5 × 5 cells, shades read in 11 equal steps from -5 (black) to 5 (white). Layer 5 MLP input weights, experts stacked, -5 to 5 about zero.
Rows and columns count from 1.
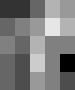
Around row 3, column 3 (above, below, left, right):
1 3 -1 0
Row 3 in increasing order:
-1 0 0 0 2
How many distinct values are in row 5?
4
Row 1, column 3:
-1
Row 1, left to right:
-3 -3 -1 2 1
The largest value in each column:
0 0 3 4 2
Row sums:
-4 6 1 -5 -4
